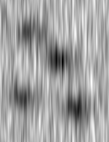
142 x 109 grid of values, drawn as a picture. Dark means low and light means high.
Mirror symmetry: none. Slope: none. Ninth with the lowest average: centre. Dips: four.
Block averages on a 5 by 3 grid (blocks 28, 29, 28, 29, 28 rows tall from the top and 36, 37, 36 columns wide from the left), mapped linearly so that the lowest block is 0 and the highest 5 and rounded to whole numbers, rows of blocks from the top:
345
214
404
021
443
